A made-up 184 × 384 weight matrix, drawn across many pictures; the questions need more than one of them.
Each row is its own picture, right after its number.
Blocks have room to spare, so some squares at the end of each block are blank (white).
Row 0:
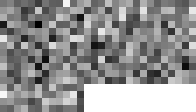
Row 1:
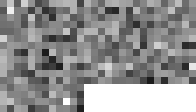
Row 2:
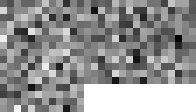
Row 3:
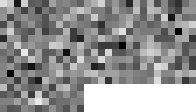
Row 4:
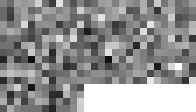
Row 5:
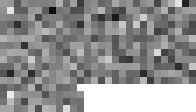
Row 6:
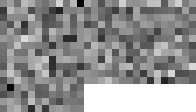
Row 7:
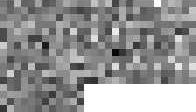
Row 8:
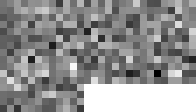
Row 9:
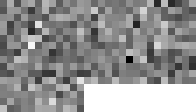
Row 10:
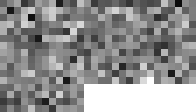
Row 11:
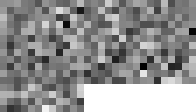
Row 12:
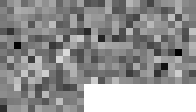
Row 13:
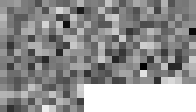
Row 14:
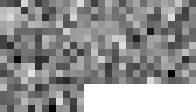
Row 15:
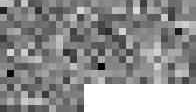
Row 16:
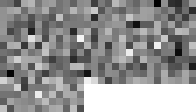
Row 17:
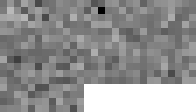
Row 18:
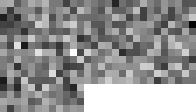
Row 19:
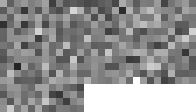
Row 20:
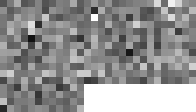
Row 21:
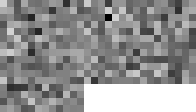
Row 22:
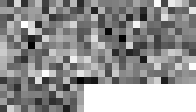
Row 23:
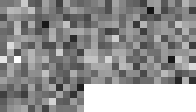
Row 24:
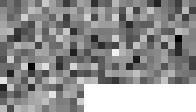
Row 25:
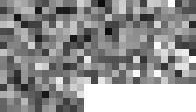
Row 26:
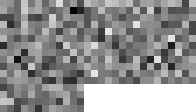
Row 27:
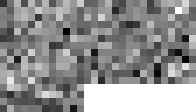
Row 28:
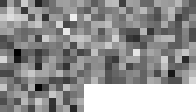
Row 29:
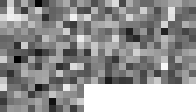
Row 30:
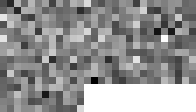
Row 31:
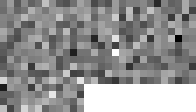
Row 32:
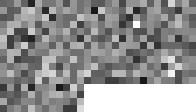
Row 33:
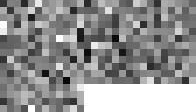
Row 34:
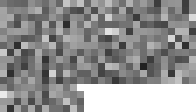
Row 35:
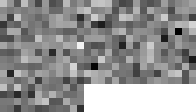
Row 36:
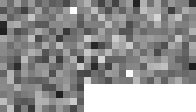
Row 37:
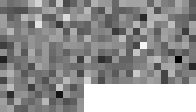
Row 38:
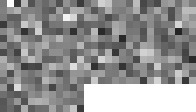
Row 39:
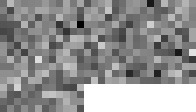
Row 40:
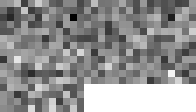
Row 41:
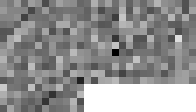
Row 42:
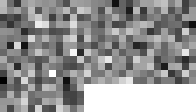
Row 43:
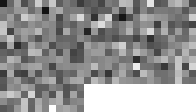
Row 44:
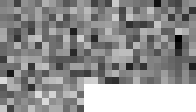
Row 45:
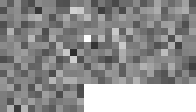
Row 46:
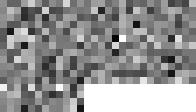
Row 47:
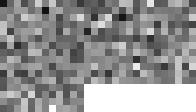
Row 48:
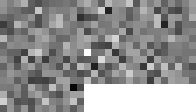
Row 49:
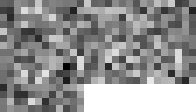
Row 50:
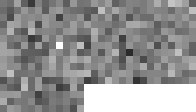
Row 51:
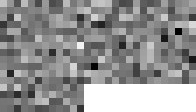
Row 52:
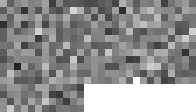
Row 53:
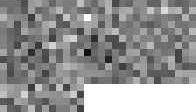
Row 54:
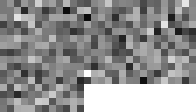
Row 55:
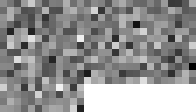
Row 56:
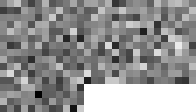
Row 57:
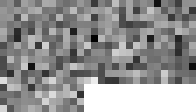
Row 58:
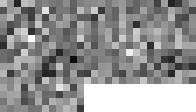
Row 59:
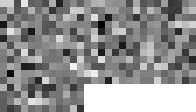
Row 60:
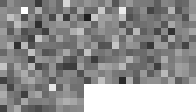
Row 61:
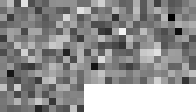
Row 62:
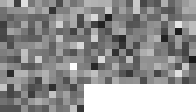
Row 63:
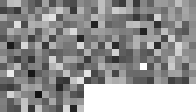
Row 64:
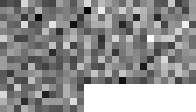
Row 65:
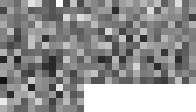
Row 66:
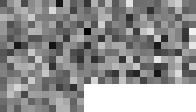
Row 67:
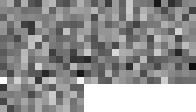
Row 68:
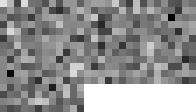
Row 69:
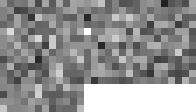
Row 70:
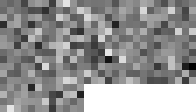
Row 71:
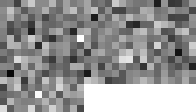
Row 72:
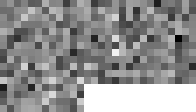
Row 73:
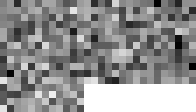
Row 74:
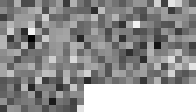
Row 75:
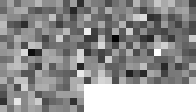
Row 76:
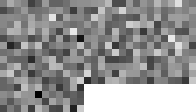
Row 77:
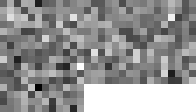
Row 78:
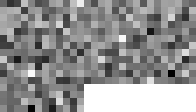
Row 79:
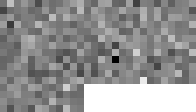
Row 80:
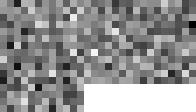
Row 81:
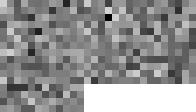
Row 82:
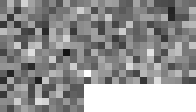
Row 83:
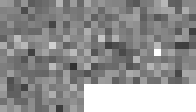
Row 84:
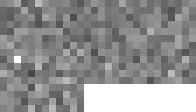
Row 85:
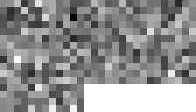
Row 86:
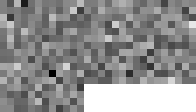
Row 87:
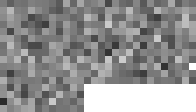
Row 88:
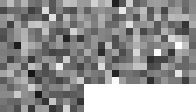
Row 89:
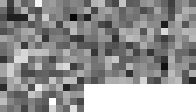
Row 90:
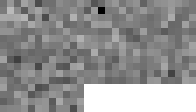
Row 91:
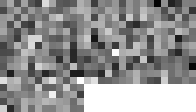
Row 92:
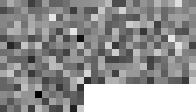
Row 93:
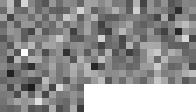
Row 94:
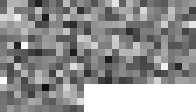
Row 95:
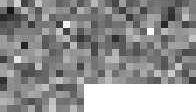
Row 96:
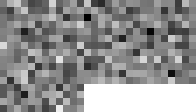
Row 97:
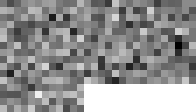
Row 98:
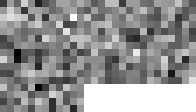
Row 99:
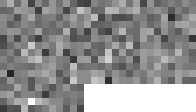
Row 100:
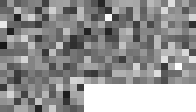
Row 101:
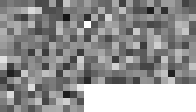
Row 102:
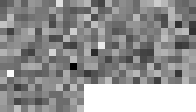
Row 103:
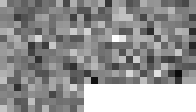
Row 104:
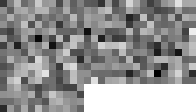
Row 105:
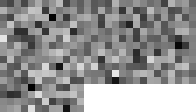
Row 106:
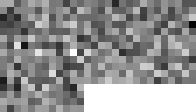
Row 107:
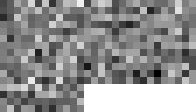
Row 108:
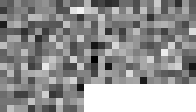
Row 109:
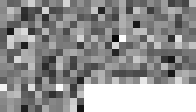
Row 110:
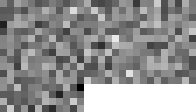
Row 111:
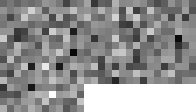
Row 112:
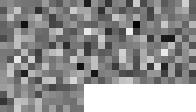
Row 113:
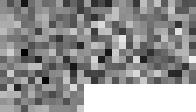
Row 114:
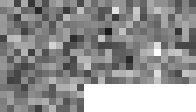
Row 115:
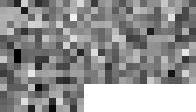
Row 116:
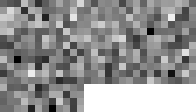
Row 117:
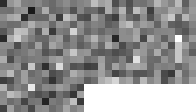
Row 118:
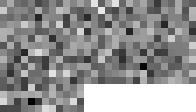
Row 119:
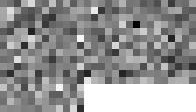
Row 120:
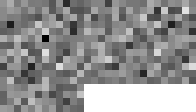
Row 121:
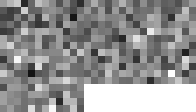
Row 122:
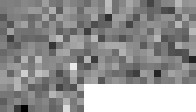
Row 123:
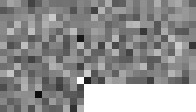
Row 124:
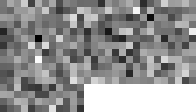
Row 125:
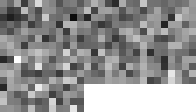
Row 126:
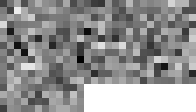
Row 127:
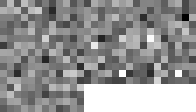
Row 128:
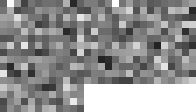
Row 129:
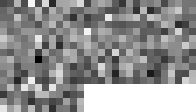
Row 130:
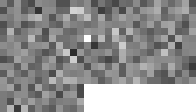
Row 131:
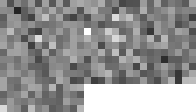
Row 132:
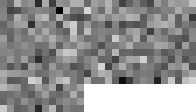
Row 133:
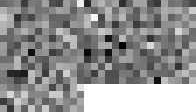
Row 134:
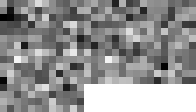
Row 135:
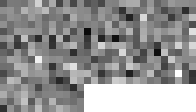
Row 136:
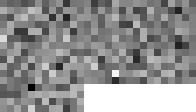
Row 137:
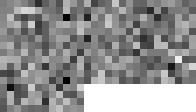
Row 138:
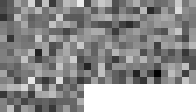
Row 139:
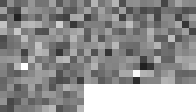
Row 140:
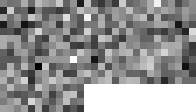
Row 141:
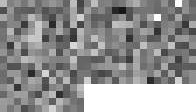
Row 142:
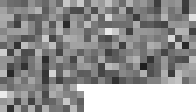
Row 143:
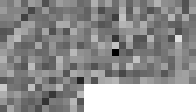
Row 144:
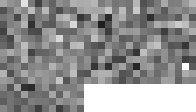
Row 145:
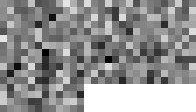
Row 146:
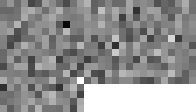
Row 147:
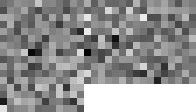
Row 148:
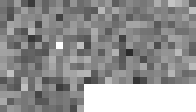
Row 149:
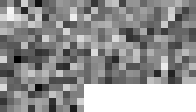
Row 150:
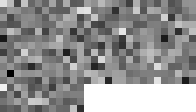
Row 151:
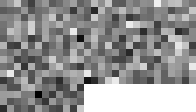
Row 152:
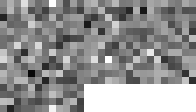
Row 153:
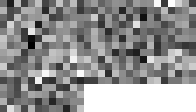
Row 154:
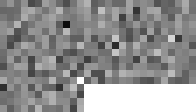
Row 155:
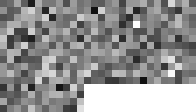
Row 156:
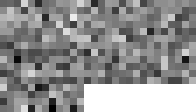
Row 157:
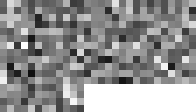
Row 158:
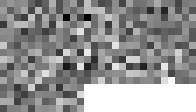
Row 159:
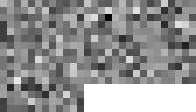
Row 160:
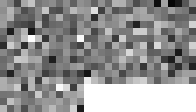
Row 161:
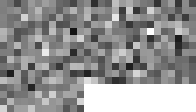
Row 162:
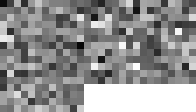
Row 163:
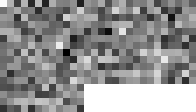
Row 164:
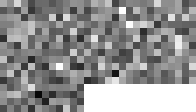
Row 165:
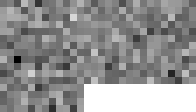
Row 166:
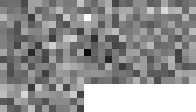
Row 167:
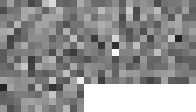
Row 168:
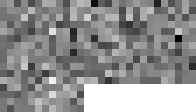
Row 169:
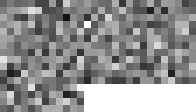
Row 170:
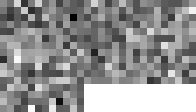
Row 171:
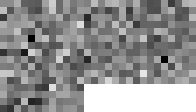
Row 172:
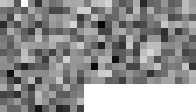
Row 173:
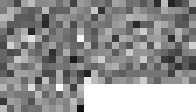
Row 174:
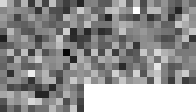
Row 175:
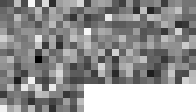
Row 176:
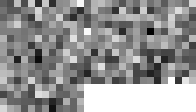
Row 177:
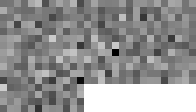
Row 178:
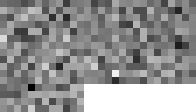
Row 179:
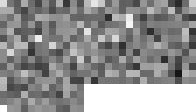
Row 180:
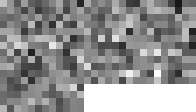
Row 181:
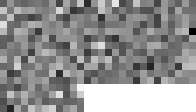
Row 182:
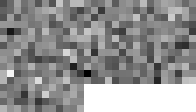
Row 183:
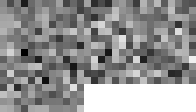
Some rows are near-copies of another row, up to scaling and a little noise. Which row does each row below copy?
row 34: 142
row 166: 53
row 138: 107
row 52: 19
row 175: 129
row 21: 81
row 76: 92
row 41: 143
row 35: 51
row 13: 11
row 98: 28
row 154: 146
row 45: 130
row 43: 47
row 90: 17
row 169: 101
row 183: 113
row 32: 155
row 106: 18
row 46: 109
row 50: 148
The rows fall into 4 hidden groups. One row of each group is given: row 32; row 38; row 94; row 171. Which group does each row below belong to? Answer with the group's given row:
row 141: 171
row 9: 32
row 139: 171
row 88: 32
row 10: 171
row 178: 32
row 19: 171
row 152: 171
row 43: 38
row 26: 171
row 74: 32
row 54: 38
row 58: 32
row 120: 171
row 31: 32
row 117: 32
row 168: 32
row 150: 38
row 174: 38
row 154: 32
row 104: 38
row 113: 38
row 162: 38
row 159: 38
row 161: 32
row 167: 32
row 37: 171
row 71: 32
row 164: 32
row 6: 171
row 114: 38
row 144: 38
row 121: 94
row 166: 171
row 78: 94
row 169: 171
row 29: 94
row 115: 94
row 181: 171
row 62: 38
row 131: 38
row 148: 32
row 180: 38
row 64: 171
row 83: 38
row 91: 32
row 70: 171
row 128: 94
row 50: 32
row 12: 38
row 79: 32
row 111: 32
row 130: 171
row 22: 32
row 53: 171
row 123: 32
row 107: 38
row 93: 38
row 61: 38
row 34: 171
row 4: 171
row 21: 38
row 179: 38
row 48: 171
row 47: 38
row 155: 32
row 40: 94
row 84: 94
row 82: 38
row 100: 38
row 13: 171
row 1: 171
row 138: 38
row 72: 32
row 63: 32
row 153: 32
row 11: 171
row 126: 38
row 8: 38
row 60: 171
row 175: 38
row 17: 94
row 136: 32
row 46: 32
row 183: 38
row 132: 38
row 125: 94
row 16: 32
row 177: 32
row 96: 171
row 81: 38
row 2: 32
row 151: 32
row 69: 38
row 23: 171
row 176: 38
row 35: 38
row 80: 94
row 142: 171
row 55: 32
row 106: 94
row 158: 171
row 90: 94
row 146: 32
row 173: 32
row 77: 94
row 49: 171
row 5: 171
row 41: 32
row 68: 38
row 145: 171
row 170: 94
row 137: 171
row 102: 38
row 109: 32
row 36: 171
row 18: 94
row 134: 94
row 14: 94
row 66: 38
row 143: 32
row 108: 171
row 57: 32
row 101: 171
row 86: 94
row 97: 32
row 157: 94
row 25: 38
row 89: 94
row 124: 38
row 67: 32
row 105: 32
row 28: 94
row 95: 94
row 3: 38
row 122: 38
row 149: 94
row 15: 38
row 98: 94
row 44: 32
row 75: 171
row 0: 171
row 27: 38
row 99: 38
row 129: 38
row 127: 171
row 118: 171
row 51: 38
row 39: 38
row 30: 38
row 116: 94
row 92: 32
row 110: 171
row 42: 94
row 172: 38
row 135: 38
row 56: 32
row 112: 171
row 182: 38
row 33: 171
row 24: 32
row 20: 32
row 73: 32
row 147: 171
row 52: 171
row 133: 171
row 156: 94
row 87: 171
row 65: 171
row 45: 171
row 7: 32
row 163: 38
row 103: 38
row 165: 94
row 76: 32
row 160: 32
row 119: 32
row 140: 171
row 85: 94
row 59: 38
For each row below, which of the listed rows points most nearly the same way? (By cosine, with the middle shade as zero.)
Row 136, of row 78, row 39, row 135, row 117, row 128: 128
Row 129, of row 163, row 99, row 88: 88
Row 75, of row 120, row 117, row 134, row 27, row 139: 120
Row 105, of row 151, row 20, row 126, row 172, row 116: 20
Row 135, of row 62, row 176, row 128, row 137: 62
